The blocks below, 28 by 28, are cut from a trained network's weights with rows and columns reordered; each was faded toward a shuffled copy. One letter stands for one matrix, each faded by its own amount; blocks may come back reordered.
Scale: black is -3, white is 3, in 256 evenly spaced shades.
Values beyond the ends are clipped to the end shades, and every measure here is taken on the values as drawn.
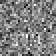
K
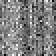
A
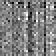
A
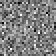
K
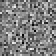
K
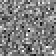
K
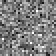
K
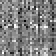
A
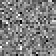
K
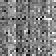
A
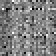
A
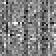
A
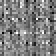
A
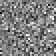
K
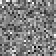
K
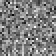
K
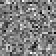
K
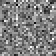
K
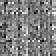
A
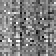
A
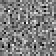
K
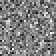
K
